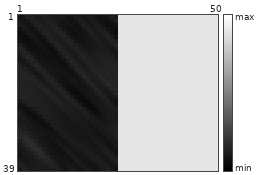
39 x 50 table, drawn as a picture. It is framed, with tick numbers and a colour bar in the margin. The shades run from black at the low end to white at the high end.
The table splits into one row of 2 panels. Panel 1,1: very low, slanting down to the right, faint in contrast. Panel 1,2: very high, flat.
